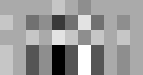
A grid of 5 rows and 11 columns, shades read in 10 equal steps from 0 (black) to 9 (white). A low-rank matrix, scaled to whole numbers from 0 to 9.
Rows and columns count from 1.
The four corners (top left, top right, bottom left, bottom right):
6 6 7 6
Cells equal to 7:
8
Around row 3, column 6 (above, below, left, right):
4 3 8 5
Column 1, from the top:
6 7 6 7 7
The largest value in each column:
7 6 7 6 8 7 9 7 6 7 6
